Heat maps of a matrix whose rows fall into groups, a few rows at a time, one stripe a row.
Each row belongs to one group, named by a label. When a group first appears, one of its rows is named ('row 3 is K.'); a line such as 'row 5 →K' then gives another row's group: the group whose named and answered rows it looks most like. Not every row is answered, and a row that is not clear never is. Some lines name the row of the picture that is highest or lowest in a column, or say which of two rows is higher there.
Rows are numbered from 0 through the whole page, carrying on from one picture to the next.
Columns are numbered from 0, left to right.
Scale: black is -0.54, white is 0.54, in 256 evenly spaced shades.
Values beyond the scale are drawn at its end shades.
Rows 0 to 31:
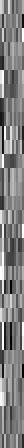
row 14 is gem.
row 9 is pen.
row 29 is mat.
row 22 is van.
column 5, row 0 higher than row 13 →No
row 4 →gem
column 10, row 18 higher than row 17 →Yes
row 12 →gem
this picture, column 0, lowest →8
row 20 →mat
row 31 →pen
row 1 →pen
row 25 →gem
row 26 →pen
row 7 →gem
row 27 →van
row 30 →mat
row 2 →mat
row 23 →mat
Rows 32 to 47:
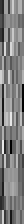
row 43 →pen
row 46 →gem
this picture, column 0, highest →37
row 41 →mat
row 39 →pen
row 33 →gem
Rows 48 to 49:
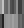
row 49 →gem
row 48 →van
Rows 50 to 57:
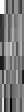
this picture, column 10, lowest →50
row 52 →gem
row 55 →pen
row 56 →mat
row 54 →gem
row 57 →mat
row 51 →gem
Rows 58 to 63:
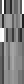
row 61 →gem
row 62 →gem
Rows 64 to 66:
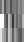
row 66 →van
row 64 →mat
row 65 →van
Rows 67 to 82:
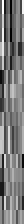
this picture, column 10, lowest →70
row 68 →mat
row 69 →mat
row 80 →gem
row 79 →gem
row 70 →van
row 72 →gem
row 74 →gem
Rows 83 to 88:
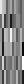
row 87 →mat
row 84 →mat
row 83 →van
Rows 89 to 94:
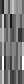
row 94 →van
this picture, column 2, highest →89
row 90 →mat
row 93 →mat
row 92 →mat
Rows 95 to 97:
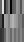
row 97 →gem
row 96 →gem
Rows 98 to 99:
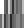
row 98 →van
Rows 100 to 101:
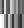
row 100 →pen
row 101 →van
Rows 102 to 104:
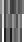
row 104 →mat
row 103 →mat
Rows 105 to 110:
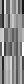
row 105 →pen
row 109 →pen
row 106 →gem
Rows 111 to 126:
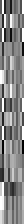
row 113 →mat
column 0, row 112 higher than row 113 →Yes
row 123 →gem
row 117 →pen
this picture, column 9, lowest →112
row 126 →van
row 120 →mat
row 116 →van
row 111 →mat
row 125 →van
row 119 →pen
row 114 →pen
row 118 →mat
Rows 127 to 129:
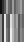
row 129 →pen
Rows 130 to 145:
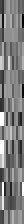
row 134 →van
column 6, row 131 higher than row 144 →Yes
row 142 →gem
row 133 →mat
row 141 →van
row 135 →gem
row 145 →gem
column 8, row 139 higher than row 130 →No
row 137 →gem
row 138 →van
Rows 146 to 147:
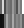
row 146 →mat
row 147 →gem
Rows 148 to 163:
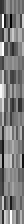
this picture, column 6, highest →150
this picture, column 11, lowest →159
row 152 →gem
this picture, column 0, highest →154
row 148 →gem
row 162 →mat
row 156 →mat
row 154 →van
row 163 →pen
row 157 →pen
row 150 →gem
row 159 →pen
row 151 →van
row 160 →gem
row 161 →gem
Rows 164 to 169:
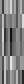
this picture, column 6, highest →168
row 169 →pen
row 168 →pen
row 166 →mat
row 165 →mat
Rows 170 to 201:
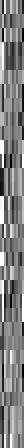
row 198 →mat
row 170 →pen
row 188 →van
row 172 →pen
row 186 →pen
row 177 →pen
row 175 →van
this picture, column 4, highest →184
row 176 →pen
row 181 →mat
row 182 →gem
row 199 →gem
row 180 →van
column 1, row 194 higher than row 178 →No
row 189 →pen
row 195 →pen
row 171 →mat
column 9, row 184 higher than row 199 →No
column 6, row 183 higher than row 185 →Yes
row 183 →gem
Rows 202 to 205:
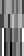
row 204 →mat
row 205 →mat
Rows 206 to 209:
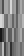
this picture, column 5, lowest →209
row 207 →van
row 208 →gem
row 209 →mat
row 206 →pen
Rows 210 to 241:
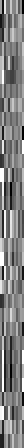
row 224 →mat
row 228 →van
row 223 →mat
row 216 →mat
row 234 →mat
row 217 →gem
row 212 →gem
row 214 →van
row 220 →mat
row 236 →mat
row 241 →gem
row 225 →pen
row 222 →van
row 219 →pen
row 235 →mat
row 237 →mat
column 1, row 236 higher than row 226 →Yes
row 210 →pen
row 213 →mat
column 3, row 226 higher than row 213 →No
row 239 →van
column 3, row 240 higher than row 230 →Yes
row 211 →gem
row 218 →mat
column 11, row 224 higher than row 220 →No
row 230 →van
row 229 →pen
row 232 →pen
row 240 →pen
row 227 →van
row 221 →gem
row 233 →pen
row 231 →gem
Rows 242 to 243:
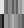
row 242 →van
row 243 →gem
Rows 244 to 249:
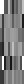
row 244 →van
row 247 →gem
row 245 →pen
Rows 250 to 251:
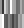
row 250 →pen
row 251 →van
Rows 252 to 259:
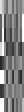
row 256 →gem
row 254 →mat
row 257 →van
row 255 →van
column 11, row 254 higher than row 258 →Yes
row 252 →van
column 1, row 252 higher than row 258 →Yes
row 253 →mat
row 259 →van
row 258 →gem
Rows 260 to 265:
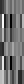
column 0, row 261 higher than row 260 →Yes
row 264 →mat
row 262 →mat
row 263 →gem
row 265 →van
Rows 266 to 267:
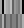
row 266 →pen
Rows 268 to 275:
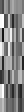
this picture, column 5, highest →270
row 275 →van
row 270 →pen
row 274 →van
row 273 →gem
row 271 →van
